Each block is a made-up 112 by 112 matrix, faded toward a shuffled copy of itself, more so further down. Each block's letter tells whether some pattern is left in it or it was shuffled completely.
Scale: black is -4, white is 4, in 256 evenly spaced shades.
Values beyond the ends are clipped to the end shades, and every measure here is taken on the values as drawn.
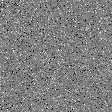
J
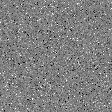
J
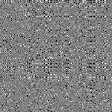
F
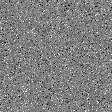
J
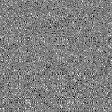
F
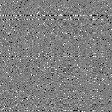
F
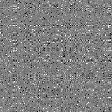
F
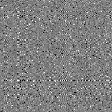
F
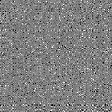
F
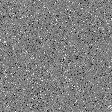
J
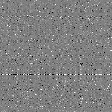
F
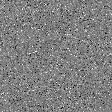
J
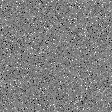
J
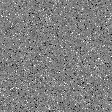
J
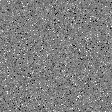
J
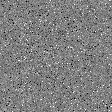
J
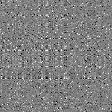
F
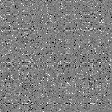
F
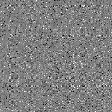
F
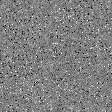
J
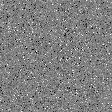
J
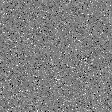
J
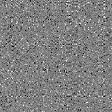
F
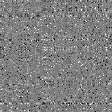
F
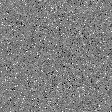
J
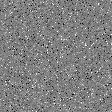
J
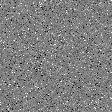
J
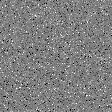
J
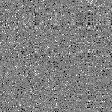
F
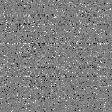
F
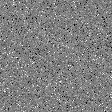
J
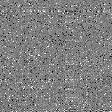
F
